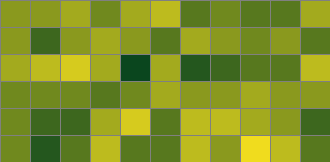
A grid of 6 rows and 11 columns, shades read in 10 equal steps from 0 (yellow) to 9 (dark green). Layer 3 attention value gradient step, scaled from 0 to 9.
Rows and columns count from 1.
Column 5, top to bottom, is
3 4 9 5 1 6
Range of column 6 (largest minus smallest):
4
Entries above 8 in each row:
0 0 1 0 0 0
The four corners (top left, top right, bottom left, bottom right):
4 3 5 6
